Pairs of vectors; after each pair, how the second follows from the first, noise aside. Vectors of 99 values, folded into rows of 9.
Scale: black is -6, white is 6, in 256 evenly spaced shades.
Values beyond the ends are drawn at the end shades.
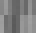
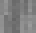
shrunk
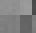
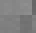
shrunk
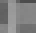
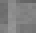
shrunk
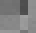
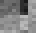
scaled up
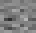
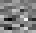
scaled up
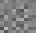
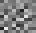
scaled up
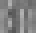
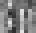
scaled up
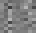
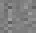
shrunk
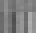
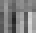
scaled up
